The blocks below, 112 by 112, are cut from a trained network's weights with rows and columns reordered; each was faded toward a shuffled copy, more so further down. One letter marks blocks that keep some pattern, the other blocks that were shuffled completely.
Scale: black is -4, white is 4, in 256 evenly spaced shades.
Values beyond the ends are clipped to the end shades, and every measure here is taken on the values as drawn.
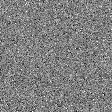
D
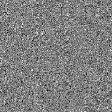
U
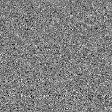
U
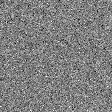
D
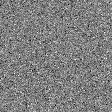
D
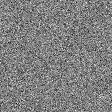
D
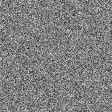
D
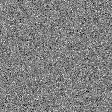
D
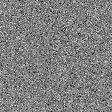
D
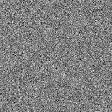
U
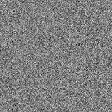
U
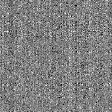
U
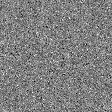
D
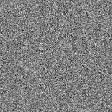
U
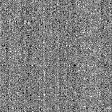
U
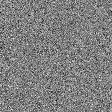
D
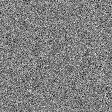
D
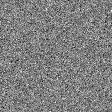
D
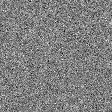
D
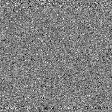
U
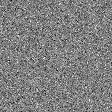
D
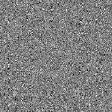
U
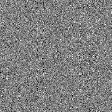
U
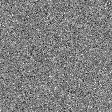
D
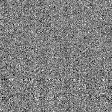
U
